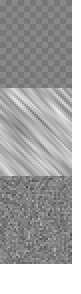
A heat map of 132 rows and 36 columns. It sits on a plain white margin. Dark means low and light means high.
It is made of 3 by 1 panels. Panel 1,1: middling, checkered, faint in contrast. Panel 2,1: high, slanting down to the right. Panel 3,1: middling, fine-grained.
